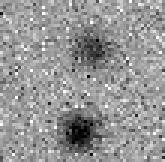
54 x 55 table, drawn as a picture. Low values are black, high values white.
Ninth with the lowest average: bottom middle. Dips: two. Slope: none. Odd rows or columns: none.
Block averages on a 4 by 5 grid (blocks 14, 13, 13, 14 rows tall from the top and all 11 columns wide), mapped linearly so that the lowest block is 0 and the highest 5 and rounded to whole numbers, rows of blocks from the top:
5 5 4 5 5
5 5 2 3 5
5 5 4 5 5
5 4 0 4 5
